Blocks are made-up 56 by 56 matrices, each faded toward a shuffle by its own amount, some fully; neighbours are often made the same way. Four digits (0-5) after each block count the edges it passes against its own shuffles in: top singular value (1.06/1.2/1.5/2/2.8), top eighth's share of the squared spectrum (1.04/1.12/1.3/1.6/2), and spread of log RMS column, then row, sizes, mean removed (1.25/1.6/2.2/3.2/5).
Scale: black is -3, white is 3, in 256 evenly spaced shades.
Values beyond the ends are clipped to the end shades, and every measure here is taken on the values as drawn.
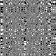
4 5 3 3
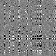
4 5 3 3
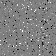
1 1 0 0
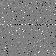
3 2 0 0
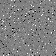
2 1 0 0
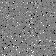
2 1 0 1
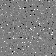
2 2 0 1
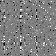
4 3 2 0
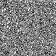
2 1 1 0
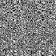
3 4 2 2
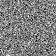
0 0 0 0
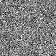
0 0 0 0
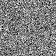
0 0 0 0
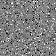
2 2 0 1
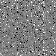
3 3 1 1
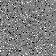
3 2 1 0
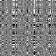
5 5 4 3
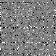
2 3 2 2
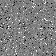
1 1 0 0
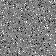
0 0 0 0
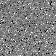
0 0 0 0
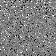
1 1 0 1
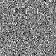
3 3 1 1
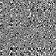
4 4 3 2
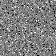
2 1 0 0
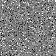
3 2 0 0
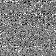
1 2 0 2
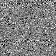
1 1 0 2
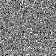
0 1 0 2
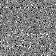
1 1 0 2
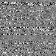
2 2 0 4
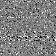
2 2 0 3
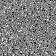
0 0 0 0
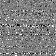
2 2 0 3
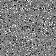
1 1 0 1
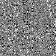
2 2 2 0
